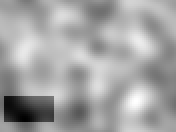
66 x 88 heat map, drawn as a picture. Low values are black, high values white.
Mirror symmetry: none. Roughest part: bottom left. Odd patch: lower, in the bottom left. Histogram: skewed, a long tail of low values. Ninth with the lowest average: bottom left.
